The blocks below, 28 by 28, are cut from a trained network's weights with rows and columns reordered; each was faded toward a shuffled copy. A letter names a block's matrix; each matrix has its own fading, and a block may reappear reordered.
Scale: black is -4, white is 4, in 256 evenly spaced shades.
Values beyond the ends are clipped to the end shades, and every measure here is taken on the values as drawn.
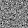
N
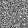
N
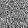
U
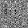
U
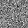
N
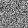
N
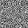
U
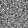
N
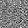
U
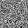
N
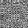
U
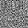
U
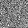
N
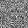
U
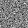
N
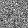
N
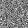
N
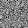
N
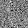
N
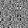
U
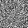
N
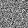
N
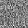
U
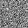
N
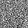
N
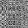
U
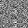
U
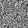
N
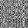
U
